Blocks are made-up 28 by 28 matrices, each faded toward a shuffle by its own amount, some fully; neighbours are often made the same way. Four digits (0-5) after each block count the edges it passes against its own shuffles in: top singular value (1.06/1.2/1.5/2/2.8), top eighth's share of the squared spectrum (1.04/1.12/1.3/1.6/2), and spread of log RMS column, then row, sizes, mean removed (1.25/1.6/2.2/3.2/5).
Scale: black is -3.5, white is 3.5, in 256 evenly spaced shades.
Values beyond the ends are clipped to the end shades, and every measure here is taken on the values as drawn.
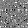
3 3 0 1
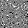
2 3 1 0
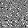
3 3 0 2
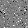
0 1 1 0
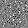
0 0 0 0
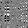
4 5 2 2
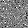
0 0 0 0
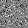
0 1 0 1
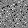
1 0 0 0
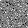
0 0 0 0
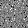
0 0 0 0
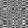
4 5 3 3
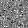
0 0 0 0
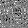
3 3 0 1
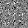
3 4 2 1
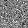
0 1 0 0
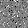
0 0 0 0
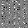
2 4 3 2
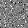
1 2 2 0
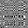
4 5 2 2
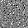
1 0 0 0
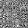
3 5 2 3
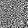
3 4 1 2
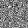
2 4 1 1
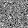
1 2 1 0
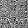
3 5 2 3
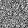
1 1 0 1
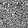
2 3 0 1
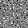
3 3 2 0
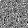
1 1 0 0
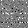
2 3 0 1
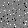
0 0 1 0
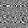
3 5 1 3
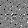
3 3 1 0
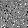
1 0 0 0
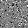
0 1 0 0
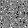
0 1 1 0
